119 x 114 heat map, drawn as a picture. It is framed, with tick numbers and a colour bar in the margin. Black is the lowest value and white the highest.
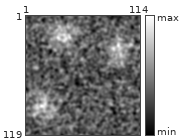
Three bumps rise from the field. The field is mottled with small blotches. On average the colour sits 40% of the way up the scale. No lone cell stands out from its neighbours.
